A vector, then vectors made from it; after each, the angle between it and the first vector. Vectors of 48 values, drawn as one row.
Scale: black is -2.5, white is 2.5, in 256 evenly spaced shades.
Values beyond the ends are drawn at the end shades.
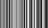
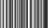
partly aligned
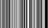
nearly parallel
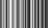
orthogonal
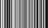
partly aligned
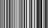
nearly parallel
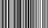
partly opposed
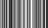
orthogonal
